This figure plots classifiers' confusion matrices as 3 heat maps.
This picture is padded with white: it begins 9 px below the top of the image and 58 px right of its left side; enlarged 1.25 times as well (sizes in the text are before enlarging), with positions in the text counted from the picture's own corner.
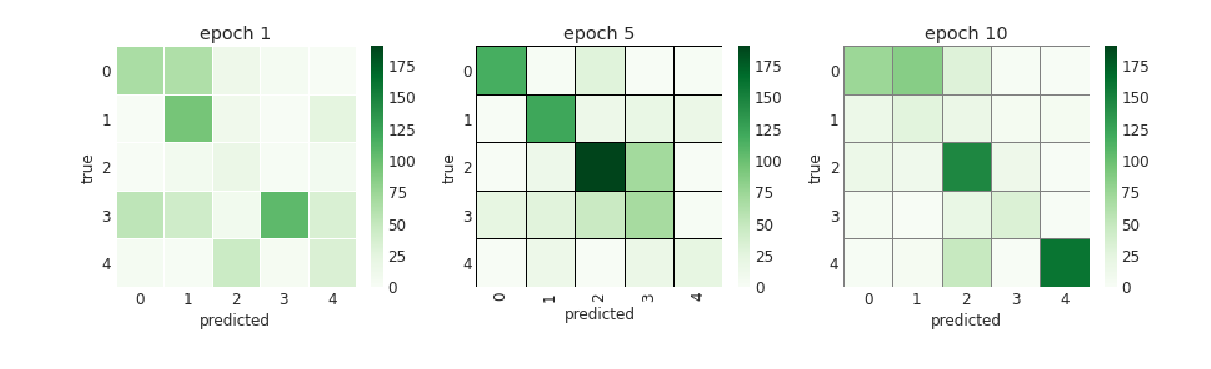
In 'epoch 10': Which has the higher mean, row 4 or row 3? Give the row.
4
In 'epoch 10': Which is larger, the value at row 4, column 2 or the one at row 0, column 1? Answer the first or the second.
the second
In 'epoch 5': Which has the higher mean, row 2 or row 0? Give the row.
2
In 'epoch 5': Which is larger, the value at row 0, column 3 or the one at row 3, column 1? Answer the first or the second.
the second
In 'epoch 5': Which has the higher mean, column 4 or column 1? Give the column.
1
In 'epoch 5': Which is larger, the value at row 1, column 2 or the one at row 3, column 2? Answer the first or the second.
the second
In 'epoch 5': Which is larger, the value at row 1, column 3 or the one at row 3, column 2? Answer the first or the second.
the second
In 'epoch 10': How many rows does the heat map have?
5
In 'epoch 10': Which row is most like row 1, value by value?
3
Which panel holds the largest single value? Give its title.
epoch 5
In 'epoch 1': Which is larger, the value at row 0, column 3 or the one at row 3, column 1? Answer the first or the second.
the second
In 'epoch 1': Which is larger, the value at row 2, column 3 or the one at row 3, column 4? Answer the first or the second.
the second
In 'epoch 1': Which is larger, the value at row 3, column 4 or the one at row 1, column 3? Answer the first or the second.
the first
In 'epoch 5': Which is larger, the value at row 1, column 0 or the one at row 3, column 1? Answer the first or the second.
the second
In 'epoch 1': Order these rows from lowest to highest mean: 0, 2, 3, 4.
2, 4, 0, 3
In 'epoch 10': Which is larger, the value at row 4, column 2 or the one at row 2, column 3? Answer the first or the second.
the first
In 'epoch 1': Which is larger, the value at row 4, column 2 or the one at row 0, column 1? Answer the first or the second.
the second
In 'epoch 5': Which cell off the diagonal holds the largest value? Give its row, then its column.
2, 3
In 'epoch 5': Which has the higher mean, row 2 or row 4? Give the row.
2
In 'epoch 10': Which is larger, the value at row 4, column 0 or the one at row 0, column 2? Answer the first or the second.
the second
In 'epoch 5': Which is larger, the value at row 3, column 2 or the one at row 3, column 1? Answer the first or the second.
the first
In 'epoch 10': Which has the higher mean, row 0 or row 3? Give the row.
0
